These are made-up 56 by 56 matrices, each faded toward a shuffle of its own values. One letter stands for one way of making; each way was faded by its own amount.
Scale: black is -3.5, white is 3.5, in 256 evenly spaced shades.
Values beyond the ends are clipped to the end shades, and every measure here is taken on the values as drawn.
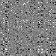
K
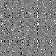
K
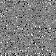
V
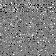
V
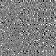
K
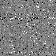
V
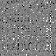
K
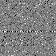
V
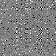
K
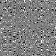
K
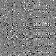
K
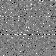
V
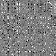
K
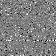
V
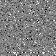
V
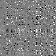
K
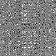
K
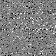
V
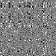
K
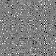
K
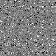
V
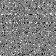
V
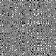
K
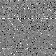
V
